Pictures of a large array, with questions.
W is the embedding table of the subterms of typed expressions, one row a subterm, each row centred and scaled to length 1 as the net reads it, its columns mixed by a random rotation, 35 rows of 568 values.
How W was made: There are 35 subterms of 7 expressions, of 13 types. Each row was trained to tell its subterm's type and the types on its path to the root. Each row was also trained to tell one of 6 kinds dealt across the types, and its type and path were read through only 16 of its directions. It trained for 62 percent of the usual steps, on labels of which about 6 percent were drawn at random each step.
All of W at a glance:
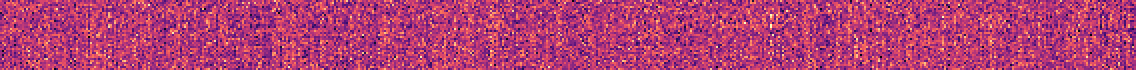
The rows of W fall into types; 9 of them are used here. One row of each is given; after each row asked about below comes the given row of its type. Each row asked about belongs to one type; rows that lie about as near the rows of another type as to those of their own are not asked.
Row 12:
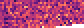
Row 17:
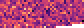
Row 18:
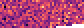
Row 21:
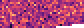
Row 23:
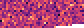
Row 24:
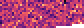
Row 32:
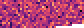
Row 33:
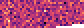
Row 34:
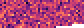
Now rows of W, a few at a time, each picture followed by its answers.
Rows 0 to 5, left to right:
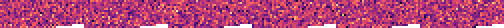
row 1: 24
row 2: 33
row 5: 18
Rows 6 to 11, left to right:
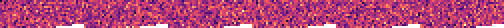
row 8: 21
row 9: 34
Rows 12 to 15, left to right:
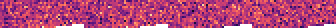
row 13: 12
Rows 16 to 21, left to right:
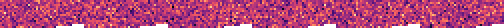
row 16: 18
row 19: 32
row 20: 32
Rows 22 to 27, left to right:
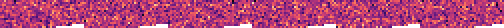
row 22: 21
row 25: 23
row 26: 17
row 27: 23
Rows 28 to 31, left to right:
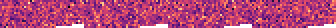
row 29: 21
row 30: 32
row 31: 33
